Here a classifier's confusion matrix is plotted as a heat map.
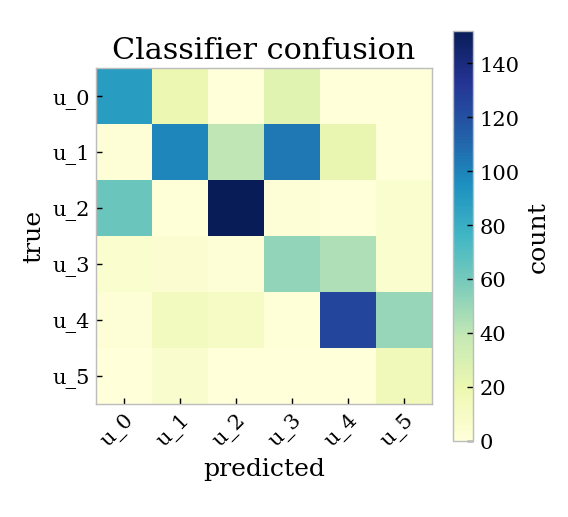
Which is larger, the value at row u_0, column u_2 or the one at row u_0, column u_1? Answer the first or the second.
the second
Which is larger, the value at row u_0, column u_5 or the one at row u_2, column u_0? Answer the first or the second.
the second
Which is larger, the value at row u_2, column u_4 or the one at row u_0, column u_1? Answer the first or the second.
the second
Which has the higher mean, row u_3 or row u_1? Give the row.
u_1
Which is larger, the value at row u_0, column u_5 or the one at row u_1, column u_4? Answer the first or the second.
the second
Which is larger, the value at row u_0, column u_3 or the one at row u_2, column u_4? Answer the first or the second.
the first
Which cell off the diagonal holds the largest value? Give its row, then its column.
u_1, u_3
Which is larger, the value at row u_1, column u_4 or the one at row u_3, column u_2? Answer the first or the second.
the first
